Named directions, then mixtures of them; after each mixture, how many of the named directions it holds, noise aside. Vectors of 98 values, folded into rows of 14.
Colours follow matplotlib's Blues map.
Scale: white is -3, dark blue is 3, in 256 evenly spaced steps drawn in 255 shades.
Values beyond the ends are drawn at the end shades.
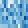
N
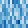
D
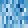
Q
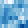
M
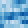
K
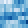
two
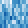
three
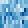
two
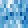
two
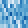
two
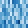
one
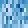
one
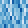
two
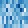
one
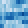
one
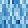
one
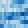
one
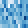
one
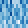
one
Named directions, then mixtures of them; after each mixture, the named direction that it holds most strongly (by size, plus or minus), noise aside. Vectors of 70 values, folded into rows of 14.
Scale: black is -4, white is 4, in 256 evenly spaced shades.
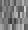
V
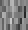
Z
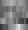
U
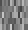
V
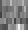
U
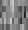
Z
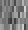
V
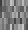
V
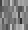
V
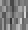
Z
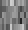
Z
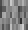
Z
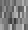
V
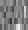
Z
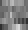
U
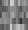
U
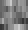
U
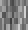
Z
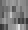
U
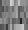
U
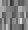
Z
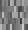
V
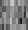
Z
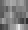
U
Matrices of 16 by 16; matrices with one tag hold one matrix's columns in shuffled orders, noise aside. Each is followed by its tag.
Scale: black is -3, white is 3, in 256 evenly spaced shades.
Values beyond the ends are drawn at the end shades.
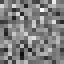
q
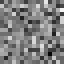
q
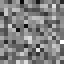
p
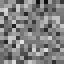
p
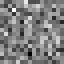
q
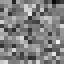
p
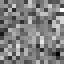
q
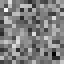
q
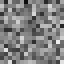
p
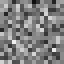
p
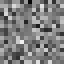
p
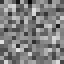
p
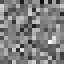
p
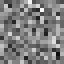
q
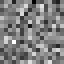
p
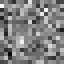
q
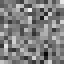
q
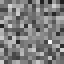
p
